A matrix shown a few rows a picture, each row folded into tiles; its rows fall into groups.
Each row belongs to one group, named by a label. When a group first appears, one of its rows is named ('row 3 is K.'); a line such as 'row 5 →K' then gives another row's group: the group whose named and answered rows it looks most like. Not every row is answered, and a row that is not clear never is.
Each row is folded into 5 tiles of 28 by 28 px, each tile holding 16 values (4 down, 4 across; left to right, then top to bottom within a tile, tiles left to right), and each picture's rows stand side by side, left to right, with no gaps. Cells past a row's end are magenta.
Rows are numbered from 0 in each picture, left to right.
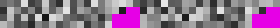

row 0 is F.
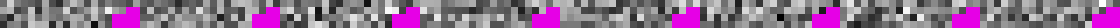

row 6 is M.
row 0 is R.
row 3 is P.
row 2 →R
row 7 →M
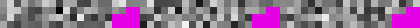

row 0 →M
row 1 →R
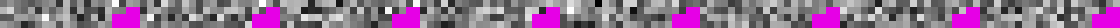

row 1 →M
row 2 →P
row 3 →F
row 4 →M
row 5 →R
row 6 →P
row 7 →F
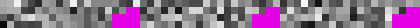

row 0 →P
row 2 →F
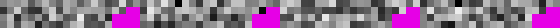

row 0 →M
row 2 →P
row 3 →F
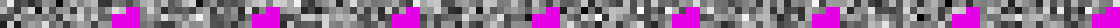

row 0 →R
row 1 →P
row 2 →P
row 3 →M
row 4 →F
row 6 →R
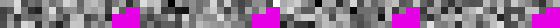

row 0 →M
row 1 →P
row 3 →F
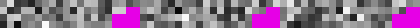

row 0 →R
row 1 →F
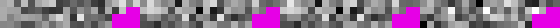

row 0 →P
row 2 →M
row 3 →R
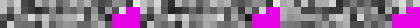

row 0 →P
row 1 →P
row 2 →P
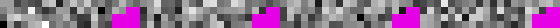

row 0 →R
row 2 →M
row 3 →F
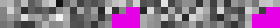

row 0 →P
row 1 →F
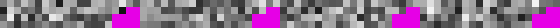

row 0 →M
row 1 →P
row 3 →M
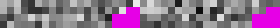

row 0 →P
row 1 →M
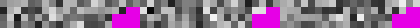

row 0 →M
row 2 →P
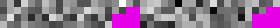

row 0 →M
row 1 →P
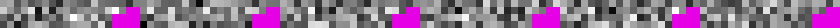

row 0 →R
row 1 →R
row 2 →R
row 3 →F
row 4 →R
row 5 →R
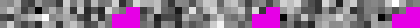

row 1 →M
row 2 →P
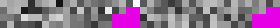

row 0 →P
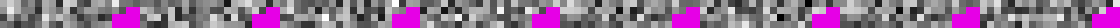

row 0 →M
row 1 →R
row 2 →F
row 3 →F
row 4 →M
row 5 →R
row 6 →M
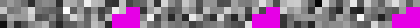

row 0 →R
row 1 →M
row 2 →P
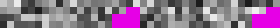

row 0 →P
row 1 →R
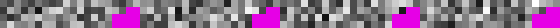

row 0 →F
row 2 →F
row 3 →F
